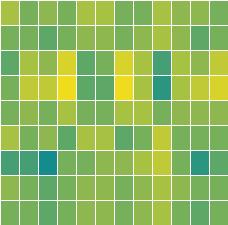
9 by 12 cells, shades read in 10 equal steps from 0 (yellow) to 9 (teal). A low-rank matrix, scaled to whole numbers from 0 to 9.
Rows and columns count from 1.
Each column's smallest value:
3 2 2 0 3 3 0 3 2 3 2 1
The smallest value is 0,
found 2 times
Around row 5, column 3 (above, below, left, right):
2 4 4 3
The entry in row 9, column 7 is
5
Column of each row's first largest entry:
2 3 9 9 1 4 3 3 3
